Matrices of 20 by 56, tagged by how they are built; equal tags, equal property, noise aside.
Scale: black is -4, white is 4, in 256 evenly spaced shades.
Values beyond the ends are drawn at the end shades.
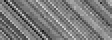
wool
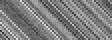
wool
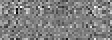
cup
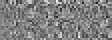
cup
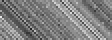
wool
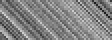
wool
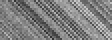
wool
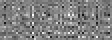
cup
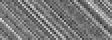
wool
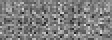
cup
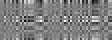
cup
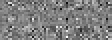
cup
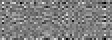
cup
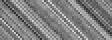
wool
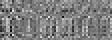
cup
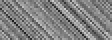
wool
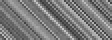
wool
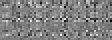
cup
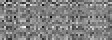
cup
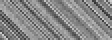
wool
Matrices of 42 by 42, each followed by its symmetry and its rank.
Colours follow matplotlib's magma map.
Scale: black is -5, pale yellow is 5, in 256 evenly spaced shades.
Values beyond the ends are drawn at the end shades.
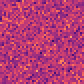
symmetric, full rank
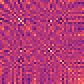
symmetric, rank five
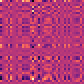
neither, rank two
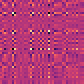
symmetric, rank two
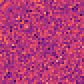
symmetric, full rank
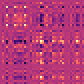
symmetric, rank two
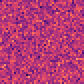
neither, full rank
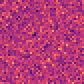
symmetric, full rank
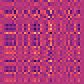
neither, rank two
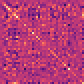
symmetric, rank five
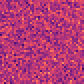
neither, full rank
